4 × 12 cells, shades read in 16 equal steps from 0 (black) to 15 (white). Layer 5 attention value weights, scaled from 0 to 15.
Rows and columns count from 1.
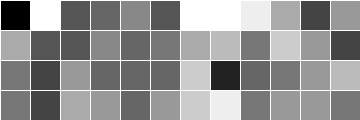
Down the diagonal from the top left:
0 5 9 9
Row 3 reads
7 4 9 6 6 6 12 2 6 7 9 11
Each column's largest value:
10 15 10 9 8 9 15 15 14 12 9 11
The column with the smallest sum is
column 1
